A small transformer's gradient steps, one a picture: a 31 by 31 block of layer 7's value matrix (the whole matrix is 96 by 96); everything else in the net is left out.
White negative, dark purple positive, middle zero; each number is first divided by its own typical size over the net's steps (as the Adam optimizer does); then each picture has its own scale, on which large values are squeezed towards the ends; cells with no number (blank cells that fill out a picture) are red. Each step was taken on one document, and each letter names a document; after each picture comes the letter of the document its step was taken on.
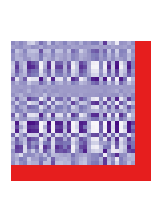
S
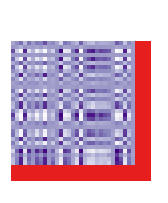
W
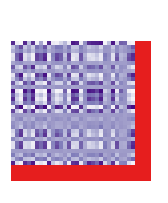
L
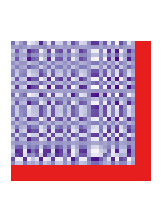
S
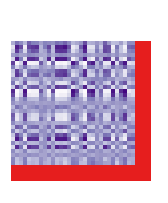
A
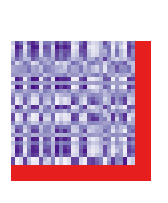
A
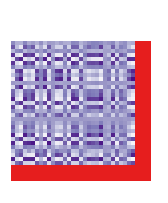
L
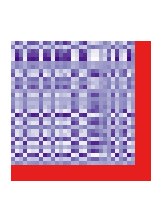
A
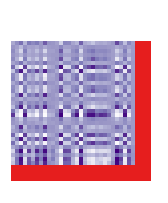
W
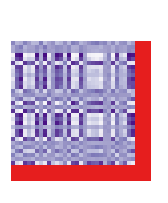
L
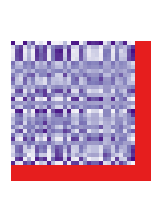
L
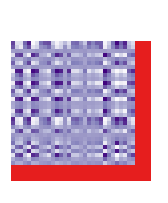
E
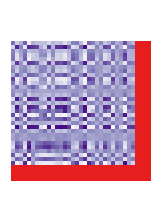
A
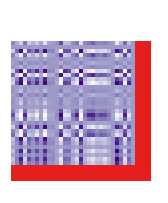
W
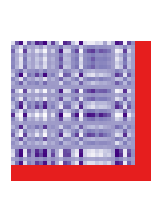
W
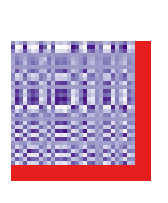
A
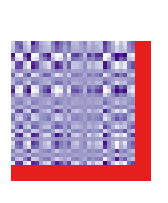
E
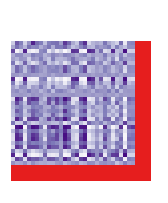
A
